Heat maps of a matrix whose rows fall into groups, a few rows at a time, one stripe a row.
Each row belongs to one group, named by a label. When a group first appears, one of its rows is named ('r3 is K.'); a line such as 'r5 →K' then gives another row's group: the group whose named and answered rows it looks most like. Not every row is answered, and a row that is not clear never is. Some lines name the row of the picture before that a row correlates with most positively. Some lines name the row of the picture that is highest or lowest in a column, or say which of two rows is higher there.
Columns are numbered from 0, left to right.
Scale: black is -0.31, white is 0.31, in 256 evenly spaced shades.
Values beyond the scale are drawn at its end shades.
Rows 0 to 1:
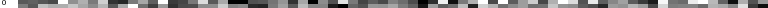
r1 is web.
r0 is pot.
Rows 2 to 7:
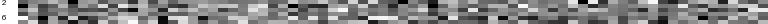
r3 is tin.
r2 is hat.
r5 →tin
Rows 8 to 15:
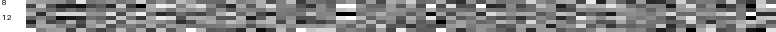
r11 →web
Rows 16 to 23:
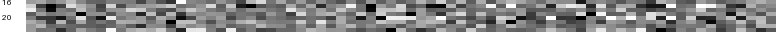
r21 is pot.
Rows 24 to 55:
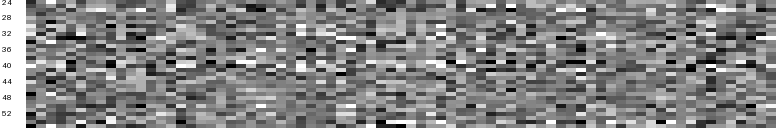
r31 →pot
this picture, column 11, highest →26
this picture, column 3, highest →40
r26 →web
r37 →pot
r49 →hat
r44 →pot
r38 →tin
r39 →pot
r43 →tin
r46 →pot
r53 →tin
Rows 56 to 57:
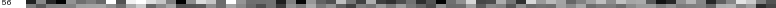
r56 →tin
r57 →web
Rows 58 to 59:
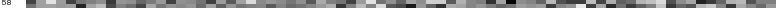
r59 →hat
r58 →pot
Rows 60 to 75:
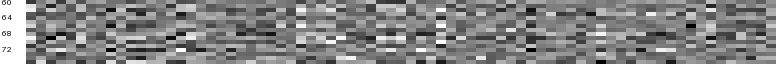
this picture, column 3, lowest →68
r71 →tin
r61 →pot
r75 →tin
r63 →hat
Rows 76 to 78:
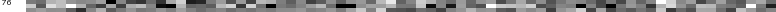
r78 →hat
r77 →web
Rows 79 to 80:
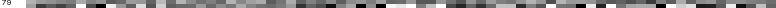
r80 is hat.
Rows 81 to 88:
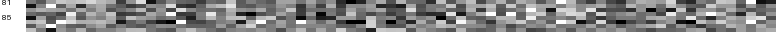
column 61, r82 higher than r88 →Yes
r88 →pot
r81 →web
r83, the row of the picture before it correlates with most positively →79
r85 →tin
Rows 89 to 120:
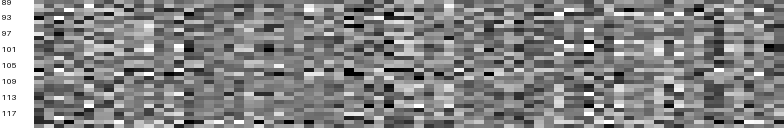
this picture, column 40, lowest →107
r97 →pot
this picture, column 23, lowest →101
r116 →hat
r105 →pot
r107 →web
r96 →web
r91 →web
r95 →web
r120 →tin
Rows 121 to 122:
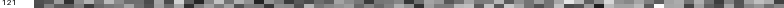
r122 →hat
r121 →tin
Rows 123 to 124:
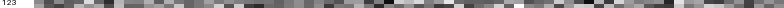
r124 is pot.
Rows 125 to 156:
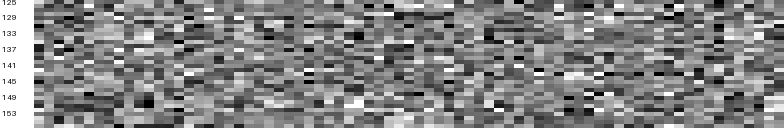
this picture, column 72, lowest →151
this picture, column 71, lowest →126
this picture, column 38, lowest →148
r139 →pot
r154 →pot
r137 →tin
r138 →tin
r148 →hat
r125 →pot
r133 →web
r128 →hat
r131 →tin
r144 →web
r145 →tin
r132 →web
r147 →web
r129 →tin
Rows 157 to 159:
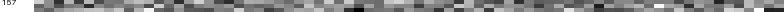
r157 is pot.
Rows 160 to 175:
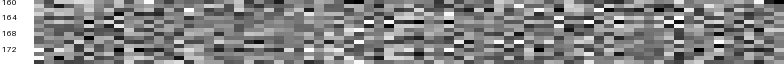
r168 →pot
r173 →hat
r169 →hat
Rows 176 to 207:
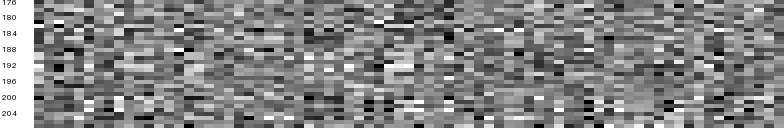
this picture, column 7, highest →177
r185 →tin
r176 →tin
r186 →tin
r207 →hat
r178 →web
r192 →pot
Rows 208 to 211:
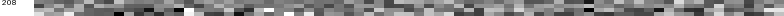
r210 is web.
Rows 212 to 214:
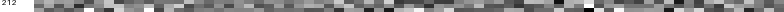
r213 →web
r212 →hat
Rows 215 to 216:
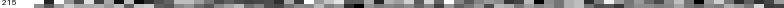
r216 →web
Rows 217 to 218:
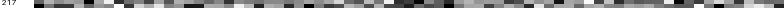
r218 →tin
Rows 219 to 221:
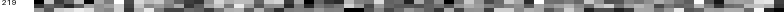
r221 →web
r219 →tin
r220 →tin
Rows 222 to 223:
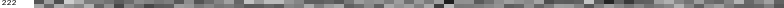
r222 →tin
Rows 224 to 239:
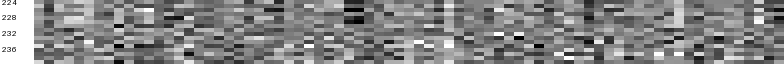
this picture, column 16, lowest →230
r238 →web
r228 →web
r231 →tin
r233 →pot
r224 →web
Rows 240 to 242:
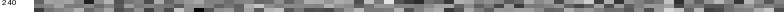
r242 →tin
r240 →hat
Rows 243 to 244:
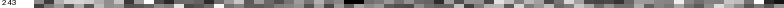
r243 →web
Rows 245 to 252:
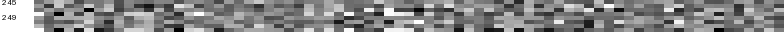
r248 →pot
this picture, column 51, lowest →252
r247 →hat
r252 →pot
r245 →pot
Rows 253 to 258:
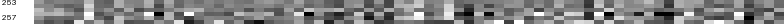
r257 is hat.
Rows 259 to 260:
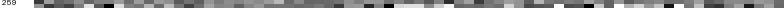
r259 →tin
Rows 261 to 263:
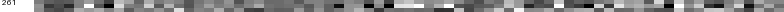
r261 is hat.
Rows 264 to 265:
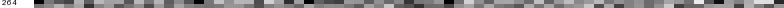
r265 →hat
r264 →tin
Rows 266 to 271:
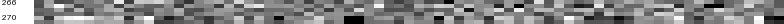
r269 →hat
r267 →pot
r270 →web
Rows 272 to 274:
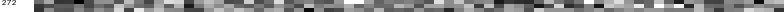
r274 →tin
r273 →hat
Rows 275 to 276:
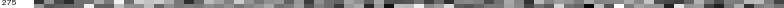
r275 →tin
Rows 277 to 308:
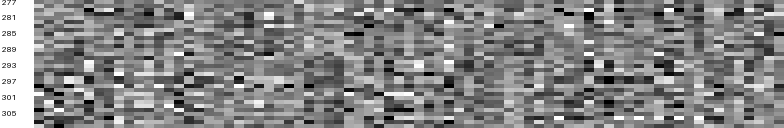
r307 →tin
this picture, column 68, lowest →298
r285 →web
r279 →hat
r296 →tin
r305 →tin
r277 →hat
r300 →pot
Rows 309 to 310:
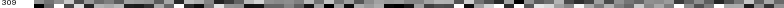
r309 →pot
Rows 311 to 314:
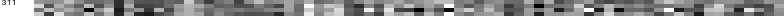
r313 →hat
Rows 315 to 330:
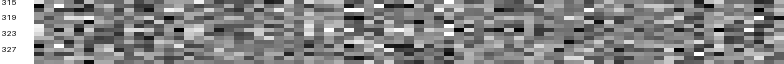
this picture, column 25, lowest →328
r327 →hat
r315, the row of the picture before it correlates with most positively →312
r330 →hat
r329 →web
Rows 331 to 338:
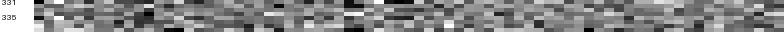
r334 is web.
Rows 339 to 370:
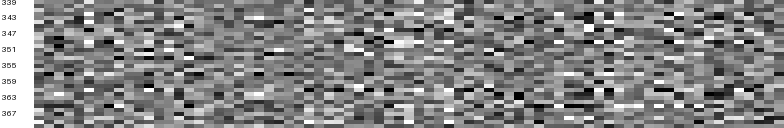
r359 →hat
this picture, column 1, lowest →357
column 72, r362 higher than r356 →No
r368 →web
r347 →web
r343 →pot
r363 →pot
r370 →tin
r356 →pot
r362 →pot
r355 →tin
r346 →hat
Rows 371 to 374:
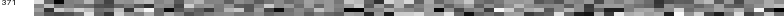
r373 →web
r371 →pot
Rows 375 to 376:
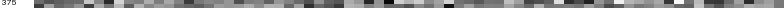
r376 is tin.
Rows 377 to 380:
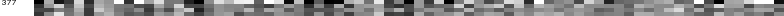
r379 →tin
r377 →tin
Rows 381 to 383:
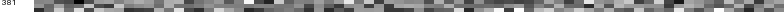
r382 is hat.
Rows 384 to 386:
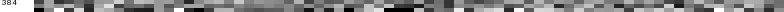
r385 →hat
